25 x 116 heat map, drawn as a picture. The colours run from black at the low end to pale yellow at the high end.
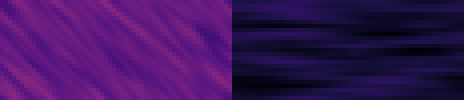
The table splits into one row of 2 panels. Panel 1,1: low, slanting down to the right, faint in contrast. Panel 1,2: very low, streaked across, faint in contrast.
